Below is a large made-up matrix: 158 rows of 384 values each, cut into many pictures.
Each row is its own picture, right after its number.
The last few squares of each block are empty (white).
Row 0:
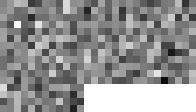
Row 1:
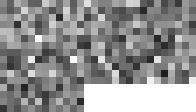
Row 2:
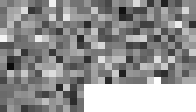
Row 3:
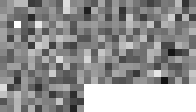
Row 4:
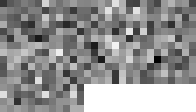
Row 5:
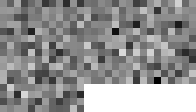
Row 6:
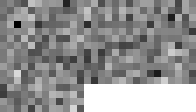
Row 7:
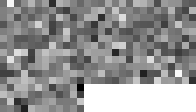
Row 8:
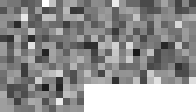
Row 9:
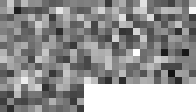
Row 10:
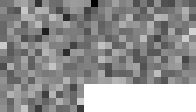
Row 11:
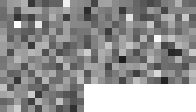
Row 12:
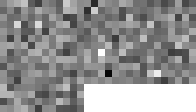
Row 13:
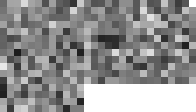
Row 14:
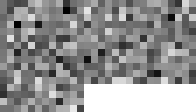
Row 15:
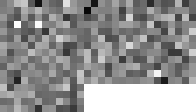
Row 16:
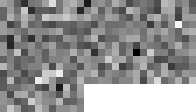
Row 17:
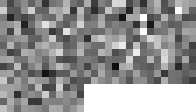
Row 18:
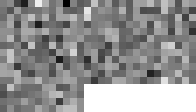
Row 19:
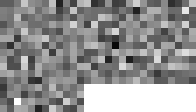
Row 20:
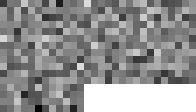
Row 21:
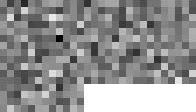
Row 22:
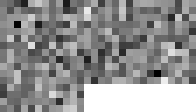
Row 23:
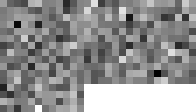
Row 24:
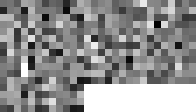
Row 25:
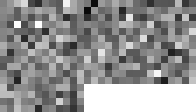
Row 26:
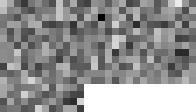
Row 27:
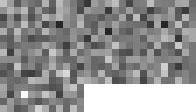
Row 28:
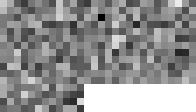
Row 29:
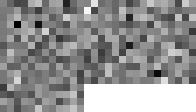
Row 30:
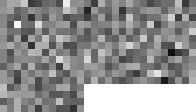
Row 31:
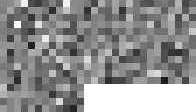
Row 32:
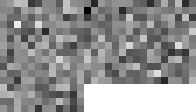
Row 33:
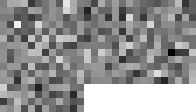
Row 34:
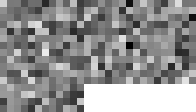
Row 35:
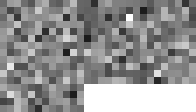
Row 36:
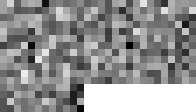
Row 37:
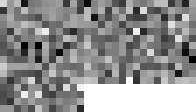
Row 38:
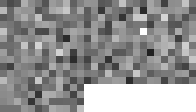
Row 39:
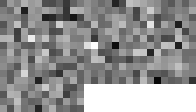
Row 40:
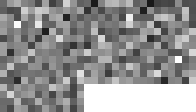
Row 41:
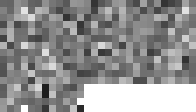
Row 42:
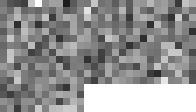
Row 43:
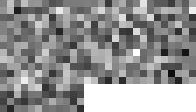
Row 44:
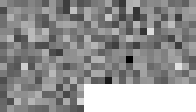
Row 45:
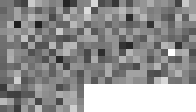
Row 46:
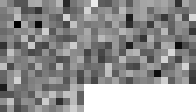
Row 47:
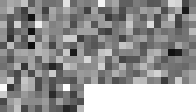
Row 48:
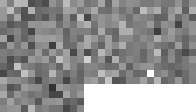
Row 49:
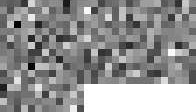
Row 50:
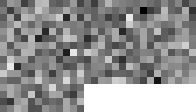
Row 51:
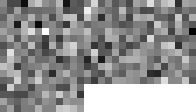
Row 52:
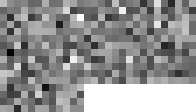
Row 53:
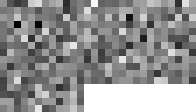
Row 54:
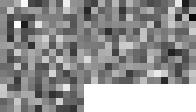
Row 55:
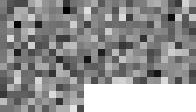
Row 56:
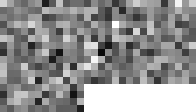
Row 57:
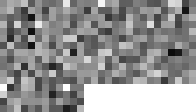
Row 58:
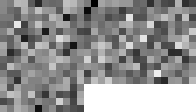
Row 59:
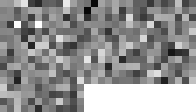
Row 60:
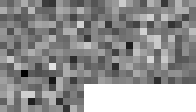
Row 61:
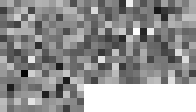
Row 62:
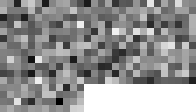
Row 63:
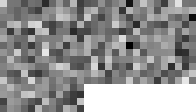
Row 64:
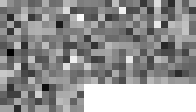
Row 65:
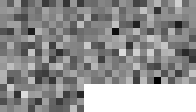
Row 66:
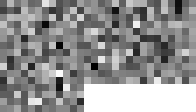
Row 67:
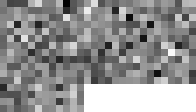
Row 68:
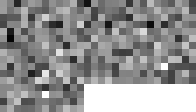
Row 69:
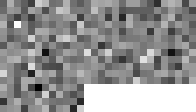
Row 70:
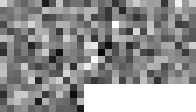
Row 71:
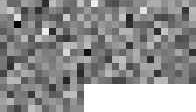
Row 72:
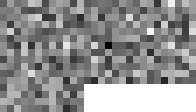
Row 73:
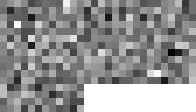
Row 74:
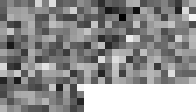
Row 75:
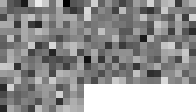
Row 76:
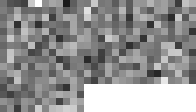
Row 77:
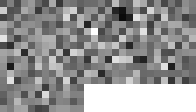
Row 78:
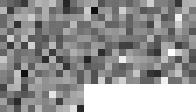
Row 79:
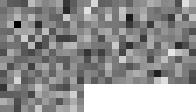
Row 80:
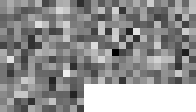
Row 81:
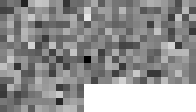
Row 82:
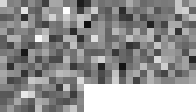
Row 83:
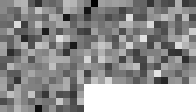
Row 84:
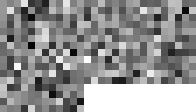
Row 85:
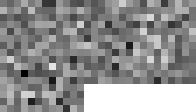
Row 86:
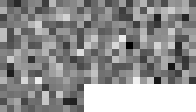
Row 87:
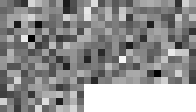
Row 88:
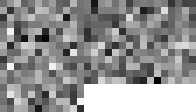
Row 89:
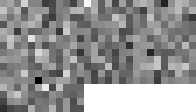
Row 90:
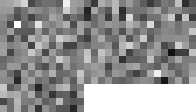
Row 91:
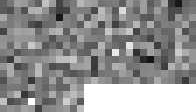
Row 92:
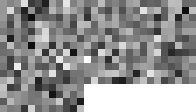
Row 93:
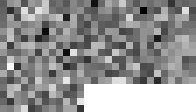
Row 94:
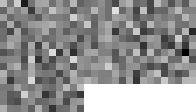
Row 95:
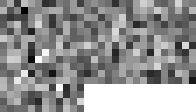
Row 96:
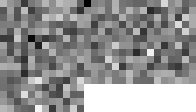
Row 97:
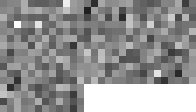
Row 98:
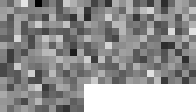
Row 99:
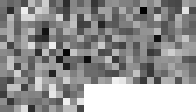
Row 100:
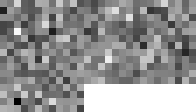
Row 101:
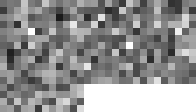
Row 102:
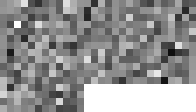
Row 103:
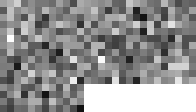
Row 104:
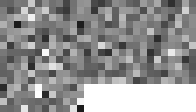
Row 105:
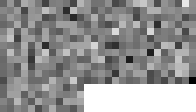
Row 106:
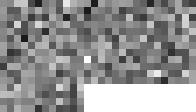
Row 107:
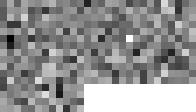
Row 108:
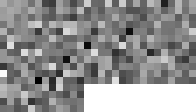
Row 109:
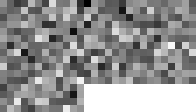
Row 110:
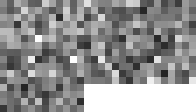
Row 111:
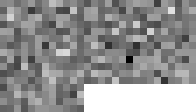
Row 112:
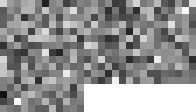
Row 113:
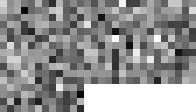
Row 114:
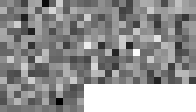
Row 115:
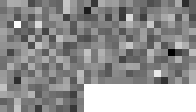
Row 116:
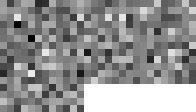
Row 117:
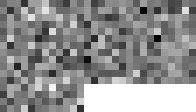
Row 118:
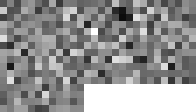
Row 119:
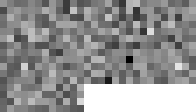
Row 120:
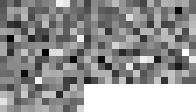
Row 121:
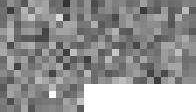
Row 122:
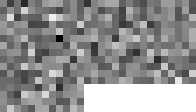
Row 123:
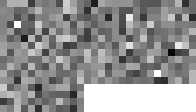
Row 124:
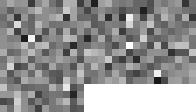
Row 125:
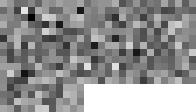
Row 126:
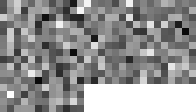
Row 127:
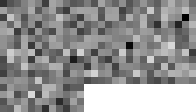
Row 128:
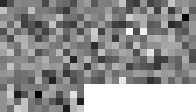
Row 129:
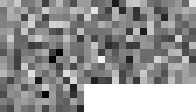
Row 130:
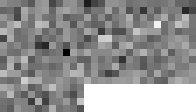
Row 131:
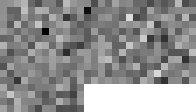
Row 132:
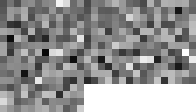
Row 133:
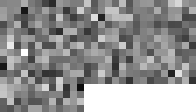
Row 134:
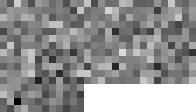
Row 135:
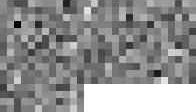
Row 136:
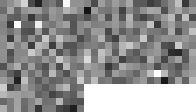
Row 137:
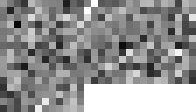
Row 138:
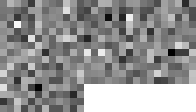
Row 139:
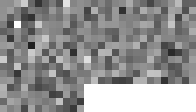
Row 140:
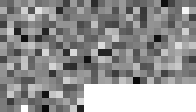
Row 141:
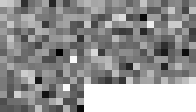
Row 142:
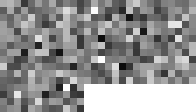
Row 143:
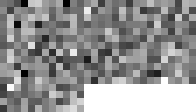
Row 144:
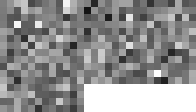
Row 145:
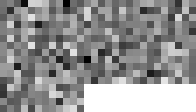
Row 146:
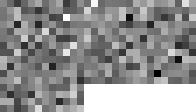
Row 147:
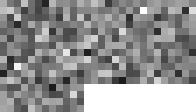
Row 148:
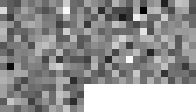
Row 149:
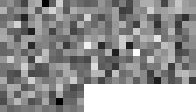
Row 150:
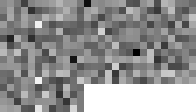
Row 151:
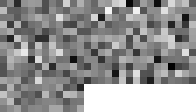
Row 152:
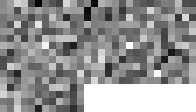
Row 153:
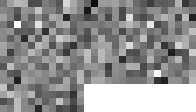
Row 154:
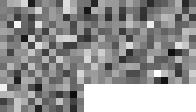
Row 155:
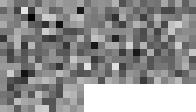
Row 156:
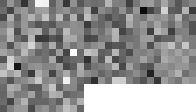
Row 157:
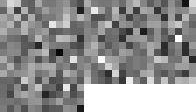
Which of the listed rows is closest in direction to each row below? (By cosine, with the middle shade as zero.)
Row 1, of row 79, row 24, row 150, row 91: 91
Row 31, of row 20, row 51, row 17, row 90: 90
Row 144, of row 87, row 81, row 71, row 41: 41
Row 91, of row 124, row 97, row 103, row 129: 103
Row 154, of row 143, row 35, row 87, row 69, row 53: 35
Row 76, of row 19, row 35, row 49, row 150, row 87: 87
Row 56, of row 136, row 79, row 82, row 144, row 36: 36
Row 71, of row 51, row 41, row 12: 51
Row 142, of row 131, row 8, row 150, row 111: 111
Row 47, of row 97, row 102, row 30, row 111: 30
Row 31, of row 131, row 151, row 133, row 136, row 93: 136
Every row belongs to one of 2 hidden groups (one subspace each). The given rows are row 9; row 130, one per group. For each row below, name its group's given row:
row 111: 9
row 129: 9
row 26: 9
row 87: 130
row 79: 130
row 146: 130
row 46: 130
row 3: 130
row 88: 130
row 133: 9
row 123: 130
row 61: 9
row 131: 130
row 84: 130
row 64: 9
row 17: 9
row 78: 130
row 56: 9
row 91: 9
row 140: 130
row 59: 130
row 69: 130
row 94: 9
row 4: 9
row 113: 9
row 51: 130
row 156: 130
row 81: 130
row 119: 9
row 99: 130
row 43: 9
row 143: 130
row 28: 9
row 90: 130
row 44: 9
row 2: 9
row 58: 130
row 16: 9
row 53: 130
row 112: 9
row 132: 9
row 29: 130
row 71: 130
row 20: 9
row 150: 9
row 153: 130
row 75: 130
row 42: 130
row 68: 9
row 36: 9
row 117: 130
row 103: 9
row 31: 130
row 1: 9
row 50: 130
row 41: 130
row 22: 130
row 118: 9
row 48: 130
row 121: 130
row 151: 9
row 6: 130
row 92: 130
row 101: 9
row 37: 9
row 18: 130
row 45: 130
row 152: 130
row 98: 130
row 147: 130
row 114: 9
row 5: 9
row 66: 9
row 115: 130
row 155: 9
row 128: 9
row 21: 9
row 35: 130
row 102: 130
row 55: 130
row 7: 9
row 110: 9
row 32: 130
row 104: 130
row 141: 9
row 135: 130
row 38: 9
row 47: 130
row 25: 130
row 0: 130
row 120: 9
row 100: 9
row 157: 9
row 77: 9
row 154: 130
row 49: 130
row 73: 130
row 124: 130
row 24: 9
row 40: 130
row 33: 130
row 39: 9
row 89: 9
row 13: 9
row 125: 9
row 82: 9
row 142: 9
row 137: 130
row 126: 9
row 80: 9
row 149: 9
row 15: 130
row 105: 9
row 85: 9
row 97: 130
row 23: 130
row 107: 9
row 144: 130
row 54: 130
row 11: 130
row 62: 9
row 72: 9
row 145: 130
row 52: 9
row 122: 9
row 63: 9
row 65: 9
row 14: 130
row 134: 9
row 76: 130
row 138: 130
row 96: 9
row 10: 130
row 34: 9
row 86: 9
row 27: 9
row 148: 9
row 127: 9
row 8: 9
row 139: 130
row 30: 130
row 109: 9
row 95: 9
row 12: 130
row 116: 130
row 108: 9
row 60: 9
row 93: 130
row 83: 130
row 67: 130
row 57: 130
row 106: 130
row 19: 9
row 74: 9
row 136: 130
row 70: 9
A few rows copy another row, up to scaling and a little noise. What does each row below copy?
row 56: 70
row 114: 149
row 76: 42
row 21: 122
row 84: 92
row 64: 52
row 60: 85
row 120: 132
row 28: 26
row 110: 1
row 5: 65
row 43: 9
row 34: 63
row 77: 118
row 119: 44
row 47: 57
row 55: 14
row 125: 155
